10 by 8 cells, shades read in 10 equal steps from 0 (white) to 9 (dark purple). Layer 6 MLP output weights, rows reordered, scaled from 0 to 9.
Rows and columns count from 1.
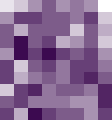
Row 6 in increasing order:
2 5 5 6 7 7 7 7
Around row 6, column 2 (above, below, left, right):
9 3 7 6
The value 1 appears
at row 1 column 1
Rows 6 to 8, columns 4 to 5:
7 5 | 6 5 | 5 6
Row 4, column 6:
4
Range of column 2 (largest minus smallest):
7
